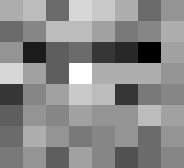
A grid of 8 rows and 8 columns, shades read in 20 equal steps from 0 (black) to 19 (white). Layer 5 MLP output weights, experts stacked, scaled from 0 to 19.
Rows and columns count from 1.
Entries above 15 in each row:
1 0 0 2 0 0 0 0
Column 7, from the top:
8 10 0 13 9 14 8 8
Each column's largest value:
16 14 14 19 15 13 14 13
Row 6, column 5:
11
